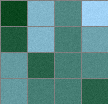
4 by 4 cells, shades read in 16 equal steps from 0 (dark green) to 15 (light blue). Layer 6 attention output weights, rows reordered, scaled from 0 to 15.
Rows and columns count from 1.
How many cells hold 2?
1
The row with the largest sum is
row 1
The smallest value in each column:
0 3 6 3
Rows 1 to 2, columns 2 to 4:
12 7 15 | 12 6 10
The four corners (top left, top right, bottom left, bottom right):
0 15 9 3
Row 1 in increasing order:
0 7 12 15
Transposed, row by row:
0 2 9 9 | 12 12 3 6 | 7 6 6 6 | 15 10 7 3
